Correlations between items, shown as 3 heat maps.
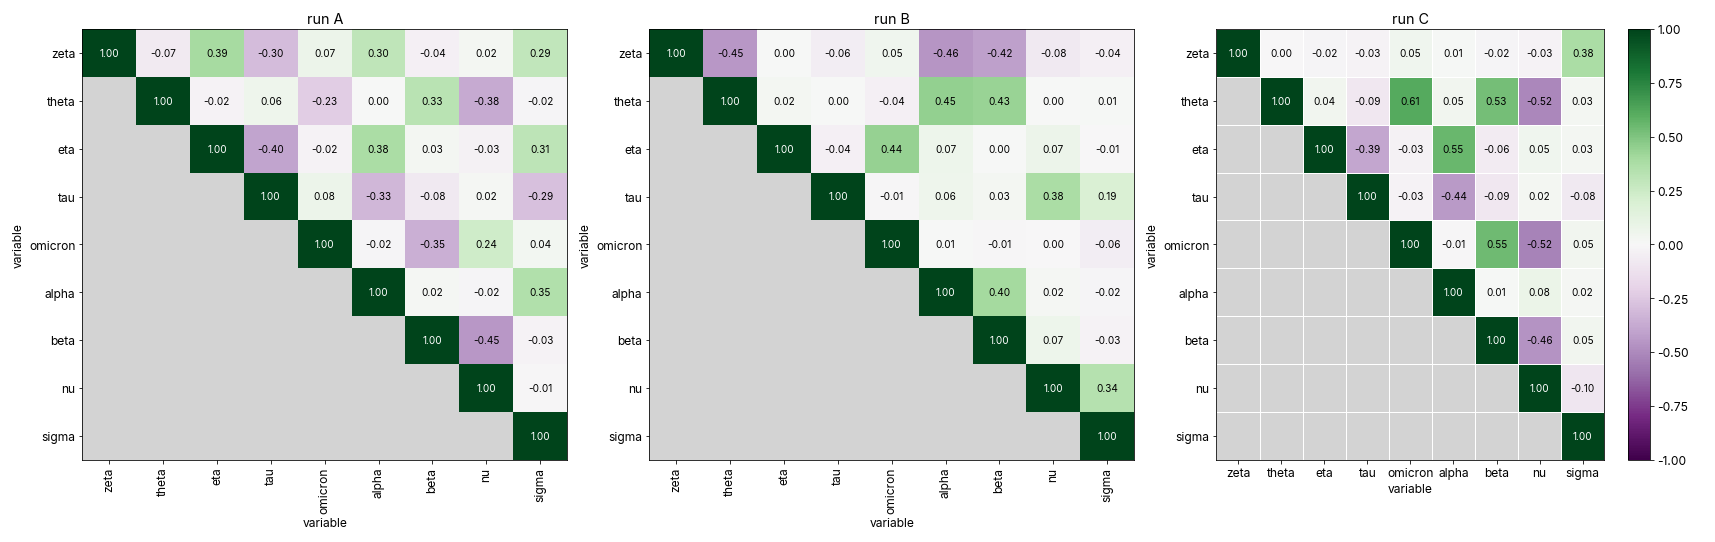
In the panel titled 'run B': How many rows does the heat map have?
9
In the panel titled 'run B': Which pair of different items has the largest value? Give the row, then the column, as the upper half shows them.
theta, alpha
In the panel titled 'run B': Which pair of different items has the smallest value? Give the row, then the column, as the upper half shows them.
zeta, alpha
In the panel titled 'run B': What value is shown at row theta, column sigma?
0.01
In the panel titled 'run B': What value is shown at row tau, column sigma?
0.19
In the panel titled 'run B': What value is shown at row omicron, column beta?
-0.01
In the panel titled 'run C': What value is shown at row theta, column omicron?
0.61
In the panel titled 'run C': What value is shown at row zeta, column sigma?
0.38
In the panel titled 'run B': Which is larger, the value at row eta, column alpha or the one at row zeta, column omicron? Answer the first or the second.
the first
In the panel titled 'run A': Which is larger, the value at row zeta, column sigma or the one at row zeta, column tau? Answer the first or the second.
the first
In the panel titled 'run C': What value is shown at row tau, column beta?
-0.09
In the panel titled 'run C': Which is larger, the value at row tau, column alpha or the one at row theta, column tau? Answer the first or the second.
the second
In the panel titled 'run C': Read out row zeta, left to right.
1.00 0.00 -0.02 -0.03 0.05 0.01 -0.02 -0.03 0.38
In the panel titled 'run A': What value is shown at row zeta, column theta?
-0.07
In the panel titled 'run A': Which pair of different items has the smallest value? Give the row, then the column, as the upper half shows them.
beta, nu
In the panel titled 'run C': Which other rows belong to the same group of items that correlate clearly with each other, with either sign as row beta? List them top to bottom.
theta, omicron, nu
